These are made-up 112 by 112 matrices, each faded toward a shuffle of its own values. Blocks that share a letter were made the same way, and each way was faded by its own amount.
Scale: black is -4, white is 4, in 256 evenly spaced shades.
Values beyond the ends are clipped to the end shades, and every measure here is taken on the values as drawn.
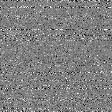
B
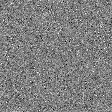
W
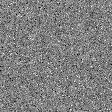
W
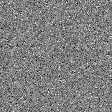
W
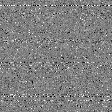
B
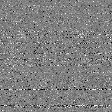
B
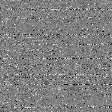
B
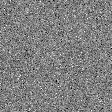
W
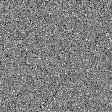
W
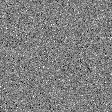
W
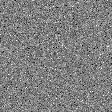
W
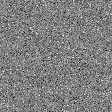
W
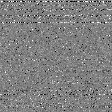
B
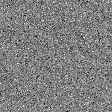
W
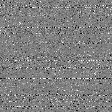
B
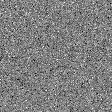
W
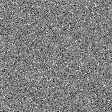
W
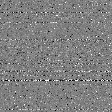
B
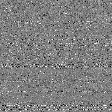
B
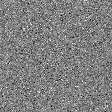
W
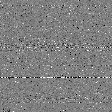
B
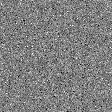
W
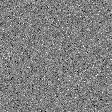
W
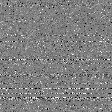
B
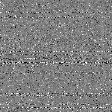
B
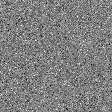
W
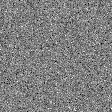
W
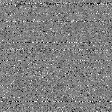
B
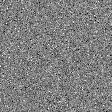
W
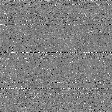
B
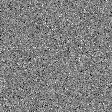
W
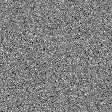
W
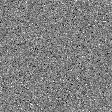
W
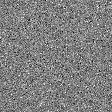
W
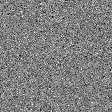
W
